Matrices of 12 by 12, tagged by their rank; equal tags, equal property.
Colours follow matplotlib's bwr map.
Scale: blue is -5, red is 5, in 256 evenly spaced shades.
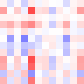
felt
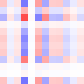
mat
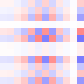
mat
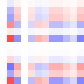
mat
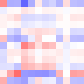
felt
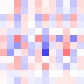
felt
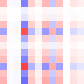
mat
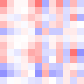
felt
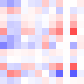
felt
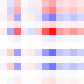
mat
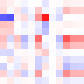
felt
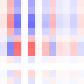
mat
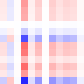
mat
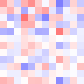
felt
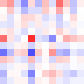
felt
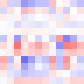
felt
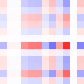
mat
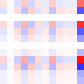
mat
